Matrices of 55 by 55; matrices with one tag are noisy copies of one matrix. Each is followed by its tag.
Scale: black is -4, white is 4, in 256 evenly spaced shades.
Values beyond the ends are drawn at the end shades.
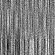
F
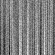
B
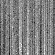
B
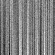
B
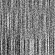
F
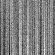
B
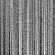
B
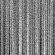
B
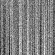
B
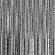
F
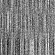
F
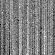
B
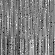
F
